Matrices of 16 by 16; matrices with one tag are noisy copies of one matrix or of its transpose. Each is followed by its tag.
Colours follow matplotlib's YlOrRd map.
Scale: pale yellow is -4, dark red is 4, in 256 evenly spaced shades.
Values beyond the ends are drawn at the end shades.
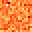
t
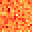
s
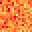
s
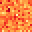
s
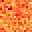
s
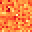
s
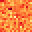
s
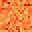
t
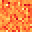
t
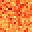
s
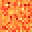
t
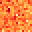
s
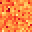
s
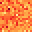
s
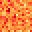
s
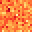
s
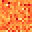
t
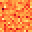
t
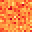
s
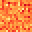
t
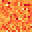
t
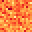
s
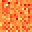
t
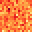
s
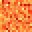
t
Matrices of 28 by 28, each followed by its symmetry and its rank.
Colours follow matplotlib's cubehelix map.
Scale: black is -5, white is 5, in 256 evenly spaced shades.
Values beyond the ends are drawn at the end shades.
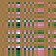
neither, rank one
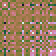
symmetric, rank three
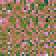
neither, rank five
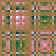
symmetric, rank two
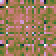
symmetric, rank three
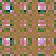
symmetric, rank two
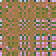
symmetric, rank two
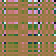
neither, rank one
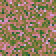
neither, full rank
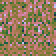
neither, rank five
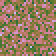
neither, full rank
